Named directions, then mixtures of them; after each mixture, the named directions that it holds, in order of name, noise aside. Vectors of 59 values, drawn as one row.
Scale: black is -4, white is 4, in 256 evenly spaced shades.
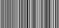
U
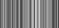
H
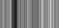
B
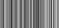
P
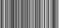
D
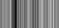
B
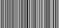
D, U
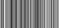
D, P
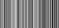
B, P, U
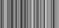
D, H, P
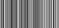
D, P, U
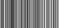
D, P, U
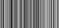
P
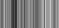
B, D, P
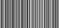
D, P, U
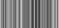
H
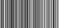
D, P, U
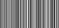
U
